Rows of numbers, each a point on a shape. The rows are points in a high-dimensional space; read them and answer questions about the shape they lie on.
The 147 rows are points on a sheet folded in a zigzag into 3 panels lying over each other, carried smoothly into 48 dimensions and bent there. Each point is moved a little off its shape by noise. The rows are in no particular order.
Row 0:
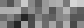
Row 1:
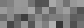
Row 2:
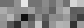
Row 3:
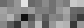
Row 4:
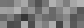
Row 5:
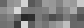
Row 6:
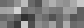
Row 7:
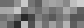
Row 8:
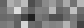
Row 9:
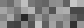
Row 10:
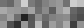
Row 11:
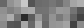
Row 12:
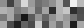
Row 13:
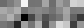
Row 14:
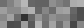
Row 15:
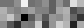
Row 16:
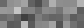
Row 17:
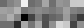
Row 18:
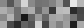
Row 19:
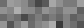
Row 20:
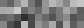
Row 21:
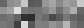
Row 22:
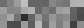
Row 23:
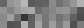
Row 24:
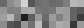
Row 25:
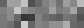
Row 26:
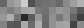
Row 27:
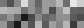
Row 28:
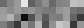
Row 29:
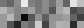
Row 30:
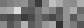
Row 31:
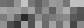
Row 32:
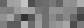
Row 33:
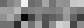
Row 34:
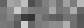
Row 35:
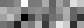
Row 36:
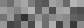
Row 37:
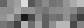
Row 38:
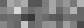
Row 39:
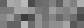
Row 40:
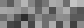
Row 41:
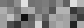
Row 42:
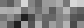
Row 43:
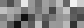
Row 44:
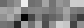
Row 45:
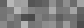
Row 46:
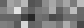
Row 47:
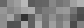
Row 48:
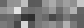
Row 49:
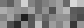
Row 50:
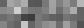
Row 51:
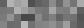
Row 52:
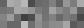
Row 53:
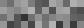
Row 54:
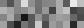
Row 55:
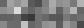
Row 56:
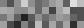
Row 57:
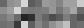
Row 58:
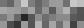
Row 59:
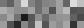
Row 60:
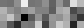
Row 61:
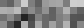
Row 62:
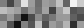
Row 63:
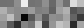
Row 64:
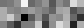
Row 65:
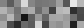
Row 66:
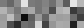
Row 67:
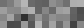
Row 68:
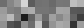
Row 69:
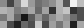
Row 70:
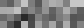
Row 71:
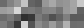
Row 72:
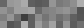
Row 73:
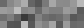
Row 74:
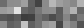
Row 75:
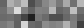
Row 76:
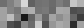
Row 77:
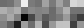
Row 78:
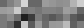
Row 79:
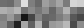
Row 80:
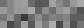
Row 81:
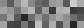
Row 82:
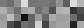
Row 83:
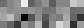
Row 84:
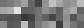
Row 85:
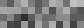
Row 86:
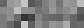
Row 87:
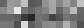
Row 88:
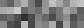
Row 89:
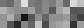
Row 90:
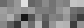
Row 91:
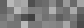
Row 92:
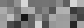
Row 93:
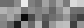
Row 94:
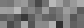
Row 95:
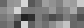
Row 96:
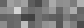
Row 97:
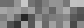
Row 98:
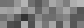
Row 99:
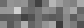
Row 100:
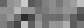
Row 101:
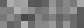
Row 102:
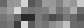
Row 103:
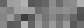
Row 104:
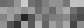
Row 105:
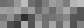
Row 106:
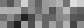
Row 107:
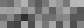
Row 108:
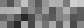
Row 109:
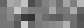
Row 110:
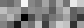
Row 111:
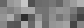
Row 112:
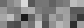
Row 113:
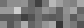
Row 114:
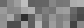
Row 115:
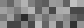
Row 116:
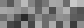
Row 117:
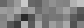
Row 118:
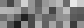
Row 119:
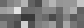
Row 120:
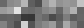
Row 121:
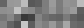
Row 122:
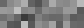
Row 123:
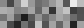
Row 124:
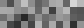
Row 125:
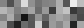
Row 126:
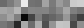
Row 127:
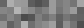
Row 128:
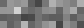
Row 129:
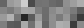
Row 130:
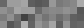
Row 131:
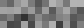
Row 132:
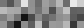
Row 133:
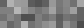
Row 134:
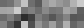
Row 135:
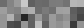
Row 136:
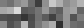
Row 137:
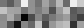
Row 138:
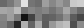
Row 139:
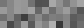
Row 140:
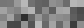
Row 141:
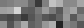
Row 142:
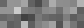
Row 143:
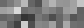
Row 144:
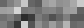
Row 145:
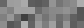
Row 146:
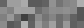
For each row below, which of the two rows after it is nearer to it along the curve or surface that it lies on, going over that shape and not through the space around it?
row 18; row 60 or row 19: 60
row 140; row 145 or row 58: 145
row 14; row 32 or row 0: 32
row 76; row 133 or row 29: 29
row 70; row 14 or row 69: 69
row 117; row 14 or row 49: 49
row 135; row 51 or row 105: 51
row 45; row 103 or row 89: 103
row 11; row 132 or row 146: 146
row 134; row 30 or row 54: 30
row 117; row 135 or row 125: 125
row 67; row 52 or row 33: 52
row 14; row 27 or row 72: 72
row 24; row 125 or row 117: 125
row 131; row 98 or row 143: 98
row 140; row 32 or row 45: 32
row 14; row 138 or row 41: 41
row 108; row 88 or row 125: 88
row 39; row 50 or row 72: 72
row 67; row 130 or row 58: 130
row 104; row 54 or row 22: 54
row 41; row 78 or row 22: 22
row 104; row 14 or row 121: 121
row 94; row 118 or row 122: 122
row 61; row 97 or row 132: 132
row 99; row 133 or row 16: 16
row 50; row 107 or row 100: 100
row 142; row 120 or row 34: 34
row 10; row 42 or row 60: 60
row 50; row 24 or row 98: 98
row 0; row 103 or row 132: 132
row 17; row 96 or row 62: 62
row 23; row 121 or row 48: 121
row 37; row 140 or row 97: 97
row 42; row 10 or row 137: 137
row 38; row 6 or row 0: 6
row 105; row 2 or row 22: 2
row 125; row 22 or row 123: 123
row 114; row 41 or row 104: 41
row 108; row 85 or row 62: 62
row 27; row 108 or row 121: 108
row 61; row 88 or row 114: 88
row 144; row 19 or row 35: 35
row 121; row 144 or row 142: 142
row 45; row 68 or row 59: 68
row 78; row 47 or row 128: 128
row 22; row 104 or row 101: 101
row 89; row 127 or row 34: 34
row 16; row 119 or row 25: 25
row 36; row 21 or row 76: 76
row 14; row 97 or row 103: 103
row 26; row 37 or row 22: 22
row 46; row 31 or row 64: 31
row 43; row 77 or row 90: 77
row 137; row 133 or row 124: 124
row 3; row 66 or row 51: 66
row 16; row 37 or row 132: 37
